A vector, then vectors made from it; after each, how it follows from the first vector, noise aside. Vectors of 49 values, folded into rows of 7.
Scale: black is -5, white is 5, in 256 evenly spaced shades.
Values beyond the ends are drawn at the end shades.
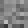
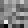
scaled up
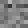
wrapped around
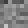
wrapped around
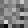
scaled up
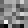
scaled up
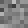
wrapped around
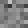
wrapped around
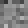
wrapped around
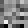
scaled up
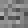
wrapped around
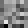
scaled up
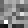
scaled up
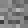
wrapped around
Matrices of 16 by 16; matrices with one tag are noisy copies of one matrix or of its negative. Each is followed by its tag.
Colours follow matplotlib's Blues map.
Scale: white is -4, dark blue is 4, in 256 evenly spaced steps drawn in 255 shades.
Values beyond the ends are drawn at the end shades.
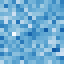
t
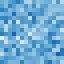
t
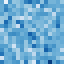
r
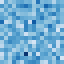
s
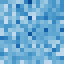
t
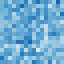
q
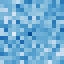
t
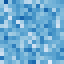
r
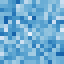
t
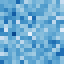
t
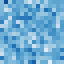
r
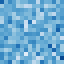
s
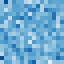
r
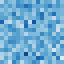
s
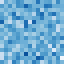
s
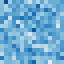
r
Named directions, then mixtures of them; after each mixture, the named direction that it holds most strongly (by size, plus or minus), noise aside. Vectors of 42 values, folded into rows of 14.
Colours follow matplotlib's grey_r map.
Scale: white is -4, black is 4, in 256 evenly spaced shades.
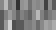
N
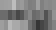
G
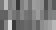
N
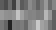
G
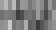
G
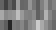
G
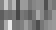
N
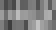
G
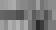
G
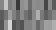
N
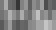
N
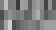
N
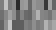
N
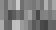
N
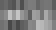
G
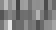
N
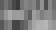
G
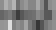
G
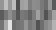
N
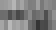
G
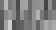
N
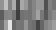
N
